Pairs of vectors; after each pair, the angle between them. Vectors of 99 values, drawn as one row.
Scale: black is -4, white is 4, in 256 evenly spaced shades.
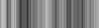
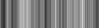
nearly opposite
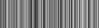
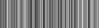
nearly parallel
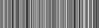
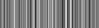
orthogonal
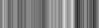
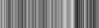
nearly parallel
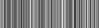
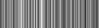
partly opposed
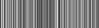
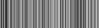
partly opposed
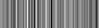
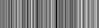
partly opposed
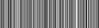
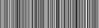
nearly opposite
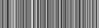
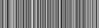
nearly parallel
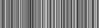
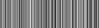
nearly opposite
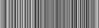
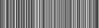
nearly opposite
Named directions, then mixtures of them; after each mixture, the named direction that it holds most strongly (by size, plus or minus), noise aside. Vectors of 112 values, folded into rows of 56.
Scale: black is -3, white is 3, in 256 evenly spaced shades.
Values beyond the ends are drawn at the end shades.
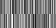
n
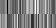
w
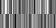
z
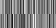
n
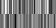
z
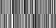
n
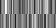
z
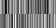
z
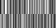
z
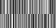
n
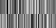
w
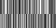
z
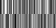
z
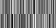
n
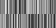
w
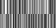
z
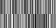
n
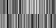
w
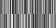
n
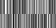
w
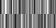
z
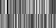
w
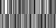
z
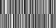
n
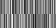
n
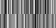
z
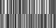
z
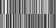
z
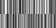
z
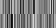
n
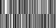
z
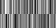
z
